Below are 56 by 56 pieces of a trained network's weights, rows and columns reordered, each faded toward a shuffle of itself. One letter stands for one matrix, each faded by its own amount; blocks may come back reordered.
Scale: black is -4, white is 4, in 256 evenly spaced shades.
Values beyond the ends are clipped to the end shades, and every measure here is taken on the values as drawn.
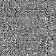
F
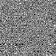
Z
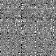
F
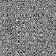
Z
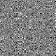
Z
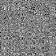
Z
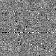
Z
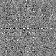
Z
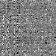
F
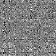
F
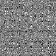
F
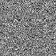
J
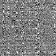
F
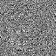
J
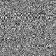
J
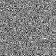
J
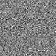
J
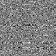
J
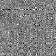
Z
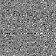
Z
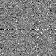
Z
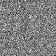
J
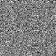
J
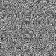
J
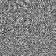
J
